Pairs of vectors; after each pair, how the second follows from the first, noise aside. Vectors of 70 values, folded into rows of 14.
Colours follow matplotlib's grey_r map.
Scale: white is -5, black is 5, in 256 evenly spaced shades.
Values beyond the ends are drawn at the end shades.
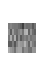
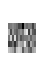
scaled up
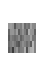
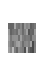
negated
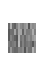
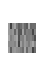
negated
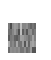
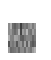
negated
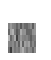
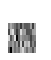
scaled up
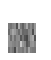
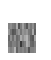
negated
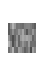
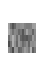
negated
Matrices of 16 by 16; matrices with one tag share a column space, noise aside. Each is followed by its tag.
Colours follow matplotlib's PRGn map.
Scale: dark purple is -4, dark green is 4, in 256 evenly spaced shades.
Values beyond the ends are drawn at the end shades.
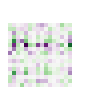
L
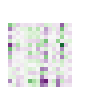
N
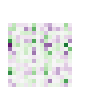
L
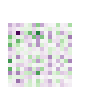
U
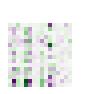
N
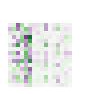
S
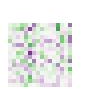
S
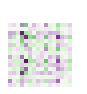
U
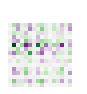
L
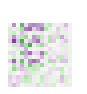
S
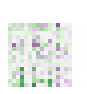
N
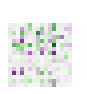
L
